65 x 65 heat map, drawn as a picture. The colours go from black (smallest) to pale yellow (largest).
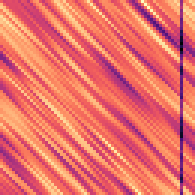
The halves do not mirror each other. On average the colour sits 70% of the way up the scale. Streaks slant down to the right. Column 61 stands out from the rest.
